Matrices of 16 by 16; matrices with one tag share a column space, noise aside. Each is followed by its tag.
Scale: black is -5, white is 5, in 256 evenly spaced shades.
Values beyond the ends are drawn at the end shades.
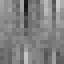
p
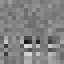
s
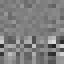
s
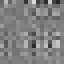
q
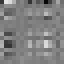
q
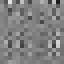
q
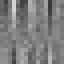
p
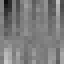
p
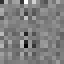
q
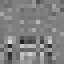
s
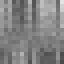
p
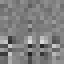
s
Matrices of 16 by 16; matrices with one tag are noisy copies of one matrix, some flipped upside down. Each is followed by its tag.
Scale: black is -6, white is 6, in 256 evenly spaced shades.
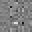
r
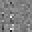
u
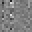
u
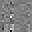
u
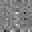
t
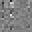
u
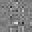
r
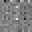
t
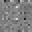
t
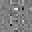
r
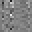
u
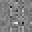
r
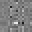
r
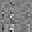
u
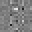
r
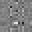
r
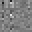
u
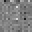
t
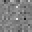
t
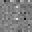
t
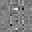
r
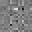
r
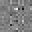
r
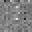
t
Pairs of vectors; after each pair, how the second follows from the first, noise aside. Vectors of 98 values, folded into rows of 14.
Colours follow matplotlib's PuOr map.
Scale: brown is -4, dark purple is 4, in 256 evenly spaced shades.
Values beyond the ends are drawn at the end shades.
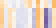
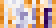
scaled up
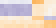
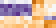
scaled up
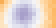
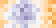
copied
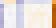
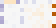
partly zeroed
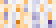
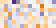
shuffled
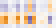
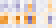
copied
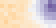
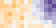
copied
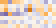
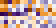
scaled up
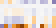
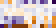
scaled up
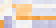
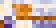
scaled up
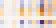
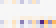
partly zeroed
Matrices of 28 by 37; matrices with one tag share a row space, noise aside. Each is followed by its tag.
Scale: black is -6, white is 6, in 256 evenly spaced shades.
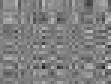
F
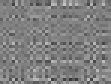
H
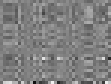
F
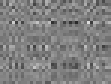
H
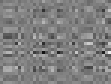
F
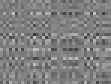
H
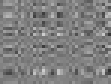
F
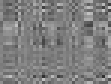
F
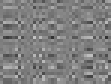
F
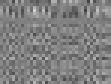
H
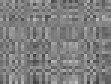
H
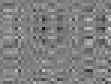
F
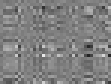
F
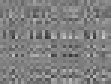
H
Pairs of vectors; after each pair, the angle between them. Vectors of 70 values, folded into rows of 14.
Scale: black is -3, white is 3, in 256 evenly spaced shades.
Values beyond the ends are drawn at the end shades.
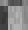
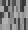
orthogonal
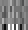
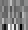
nearly parallel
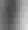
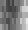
nearly parallel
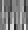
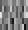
partly opposed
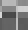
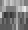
nearly parallel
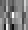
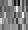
orthogonal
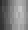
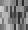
partly opposed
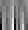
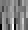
nearly parallel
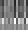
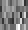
orthogonal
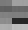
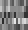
partly opposed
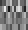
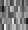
orthogonal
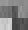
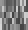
orthogonal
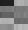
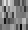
partly opposed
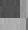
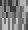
partly aligned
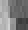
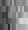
nearly opposite
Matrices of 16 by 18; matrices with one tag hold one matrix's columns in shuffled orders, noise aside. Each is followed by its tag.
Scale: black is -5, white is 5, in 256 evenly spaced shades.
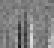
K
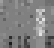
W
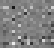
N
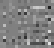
N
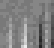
K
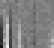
K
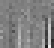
K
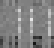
W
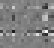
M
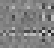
M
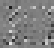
N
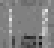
W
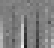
K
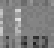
W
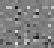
N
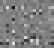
N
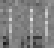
W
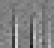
K
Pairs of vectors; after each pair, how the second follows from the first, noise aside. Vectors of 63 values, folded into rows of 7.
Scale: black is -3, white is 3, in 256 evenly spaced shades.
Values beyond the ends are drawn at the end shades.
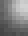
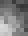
reversed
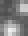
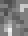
partly zeroed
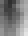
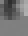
partly zeroed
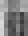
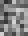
shuffled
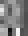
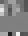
partly zeroed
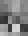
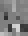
partly zeroed
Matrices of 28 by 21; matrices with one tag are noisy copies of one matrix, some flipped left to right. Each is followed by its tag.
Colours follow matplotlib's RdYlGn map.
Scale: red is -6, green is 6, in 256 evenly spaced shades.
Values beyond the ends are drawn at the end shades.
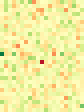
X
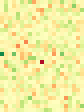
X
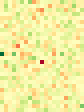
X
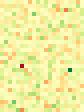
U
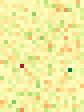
U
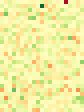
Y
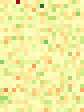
Y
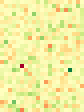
U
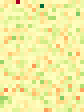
Y
